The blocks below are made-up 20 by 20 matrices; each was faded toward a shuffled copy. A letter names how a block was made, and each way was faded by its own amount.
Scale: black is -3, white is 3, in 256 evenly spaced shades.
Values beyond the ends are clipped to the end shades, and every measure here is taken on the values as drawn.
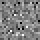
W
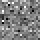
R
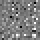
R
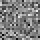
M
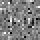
R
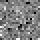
W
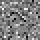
W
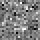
M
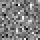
W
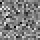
M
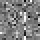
R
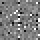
R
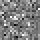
M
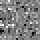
R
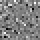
W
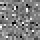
R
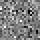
M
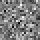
M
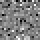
R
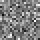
M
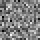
M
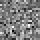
M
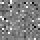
R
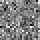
M
